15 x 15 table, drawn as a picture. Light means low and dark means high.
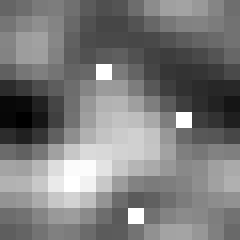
Overall the values sit about 50% of the way up the scale. No row or column stands out. The ninth with the highest average is the middle left. Three lone cells stand out, each far lower than its neighbours.
